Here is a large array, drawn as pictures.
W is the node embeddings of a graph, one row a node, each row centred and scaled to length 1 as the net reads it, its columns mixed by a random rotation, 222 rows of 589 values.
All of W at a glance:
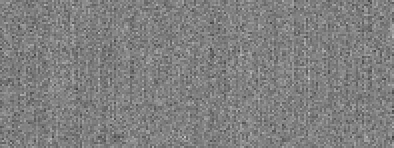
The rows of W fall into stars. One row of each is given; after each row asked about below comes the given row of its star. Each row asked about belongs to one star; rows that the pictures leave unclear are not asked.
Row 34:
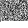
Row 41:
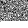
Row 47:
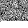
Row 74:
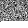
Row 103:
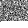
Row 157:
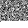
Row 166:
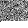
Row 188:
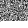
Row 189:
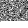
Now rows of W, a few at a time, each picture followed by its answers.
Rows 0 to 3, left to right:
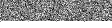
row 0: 188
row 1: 41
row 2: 47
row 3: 34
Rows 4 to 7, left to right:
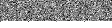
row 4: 74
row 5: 47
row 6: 189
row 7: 47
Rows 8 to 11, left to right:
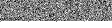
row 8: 47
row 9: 74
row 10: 74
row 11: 157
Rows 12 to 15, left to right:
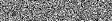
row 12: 34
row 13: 103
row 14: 157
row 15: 189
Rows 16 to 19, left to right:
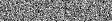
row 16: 157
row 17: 34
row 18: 103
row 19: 157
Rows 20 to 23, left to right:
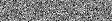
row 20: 166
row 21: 34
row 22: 166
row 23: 103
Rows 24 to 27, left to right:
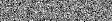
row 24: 34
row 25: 47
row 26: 41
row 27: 189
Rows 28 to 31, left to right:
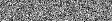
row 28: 47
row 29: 188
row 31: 41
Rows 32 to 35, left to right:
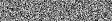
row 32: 103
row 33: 189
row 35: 189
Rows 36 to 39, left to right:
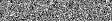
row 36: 188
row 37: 157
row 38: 74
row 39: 157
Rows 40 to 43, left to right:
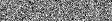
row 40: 157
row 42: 74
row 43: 188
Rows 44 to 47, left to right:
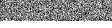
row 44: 74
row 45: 41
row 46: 157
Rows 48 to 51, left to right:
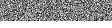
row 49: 103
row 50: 74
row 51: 41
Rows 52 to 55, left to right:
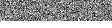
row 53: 166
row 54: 74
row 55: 103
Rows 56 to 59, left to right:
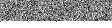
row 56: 34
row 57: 47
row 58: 34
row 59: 41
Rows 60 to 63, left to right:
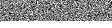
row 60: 103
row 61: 157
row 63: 166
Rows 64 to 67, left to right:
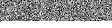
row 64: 47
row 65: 188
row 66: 103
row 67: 188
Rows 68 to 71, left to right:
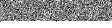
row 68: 166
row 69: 34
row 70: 34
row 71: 188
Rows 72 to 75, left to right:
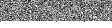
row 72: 189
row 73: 74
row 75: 34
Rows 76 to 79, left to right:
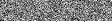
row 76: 189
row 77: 189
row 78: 47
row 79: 166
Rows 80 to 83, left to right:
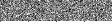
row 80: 41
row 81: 166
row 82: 166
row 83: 166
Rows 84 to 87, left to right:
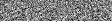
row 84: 41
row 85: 41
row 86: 47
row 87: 189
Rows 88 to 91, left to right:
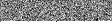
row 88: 34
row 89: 188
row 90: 103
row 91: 41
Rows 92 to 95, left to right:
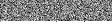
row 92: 74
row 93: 74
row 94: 41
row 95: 188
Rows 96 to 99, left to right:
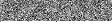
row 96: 34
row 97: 166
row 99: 74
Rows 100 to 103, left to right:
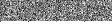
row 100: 47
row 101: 34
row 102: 74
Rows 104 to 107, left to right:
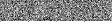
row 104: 41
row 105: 47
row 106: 188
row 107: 188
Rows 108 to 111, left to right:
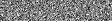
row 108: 41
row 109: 188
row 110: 189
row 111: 157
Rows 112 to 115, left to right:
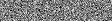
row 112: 166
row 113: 74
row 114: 41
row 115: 34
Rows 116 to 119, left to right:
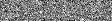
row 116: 41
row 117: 188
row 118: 188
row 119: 47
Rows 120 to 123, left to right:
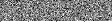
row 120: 74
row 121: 157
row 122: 103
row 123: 188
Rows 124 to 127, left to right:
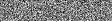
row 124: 34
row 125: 103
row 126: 74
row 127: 74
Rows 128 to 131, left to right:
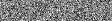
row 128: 103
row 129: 34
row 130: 41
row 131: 41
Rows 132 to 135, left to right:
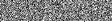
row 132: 188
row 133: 166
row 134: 41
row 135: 189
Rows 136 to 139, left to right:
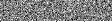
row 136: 103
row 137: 74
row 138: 47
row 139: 157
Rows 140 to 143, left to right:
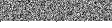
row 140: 189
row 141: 74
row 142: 34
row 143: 157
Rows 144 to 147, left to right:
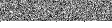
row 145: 41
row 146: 47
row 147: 34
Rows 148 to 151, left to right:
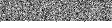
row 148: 157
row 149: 188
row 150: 189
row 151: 47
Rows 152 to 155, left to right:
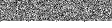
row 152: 74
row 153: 74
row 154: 41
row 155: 166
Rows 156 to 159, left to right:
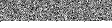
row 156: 166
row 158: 74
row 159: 188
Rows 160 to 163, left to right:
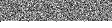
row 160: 34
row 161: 103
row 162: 74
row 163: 188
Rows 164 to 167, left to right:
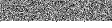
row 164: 103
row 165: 166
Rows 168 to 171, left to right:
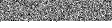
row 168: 189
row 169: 47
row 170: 34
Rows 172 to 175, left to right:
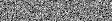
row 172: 74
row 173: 41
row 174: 166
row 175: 103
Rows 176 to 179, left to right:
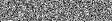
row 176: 34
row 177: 41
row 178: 34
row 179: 166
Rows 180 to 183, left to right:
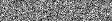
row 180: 74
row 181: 41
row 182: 47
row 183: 157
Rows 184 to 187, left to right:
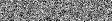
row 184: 189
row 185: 47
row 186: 189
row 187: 166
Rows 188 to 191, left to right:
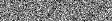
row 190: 74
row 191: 34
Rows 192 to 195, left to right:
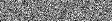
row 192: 166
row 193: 103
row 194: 34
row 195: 188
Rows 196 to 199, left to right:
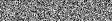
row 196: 188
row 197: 74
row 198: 157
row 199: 74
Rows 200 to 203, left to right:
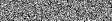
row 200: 189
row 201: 189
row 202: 188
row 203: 34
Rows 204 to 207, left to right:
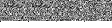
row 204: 34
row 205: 34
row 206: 157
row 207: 166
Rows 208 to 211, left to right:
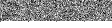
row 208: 34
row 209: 47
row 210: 166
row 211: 166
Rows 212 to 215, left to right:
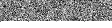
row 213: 34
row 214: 47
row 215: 103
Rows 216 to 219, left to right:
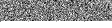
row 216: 189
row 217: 157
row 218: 74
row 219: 103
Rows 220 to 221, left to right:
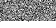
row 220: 47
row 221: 166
